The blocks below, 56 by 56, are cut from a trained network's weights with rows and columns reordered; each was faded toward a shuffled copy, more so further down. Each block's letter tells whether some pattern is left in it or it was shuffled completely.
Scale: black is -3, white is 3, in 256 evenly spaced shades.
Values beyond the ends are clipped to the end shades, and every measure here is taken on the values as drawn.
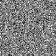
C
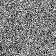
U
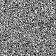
C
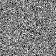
C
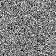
C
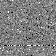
C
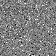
U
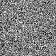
C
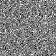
C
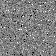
U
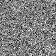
C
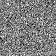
U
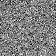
U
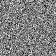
U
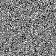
C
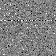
C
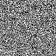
C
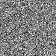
U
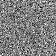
U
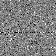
C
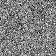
U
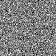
C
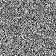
C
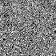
C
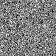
U
